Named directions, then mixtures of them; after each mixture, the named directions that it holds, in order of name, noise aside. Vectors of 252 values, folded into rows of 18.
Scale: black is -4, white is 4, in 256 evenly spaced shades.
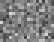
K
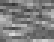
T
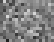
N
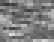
T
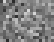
N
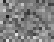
K, N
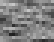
T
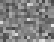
K, T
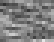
T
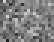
N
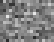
N, T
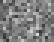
K, N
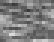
T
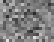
N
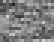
N, T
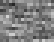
N, T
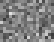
K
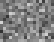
K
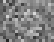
N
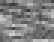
T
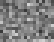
K, T
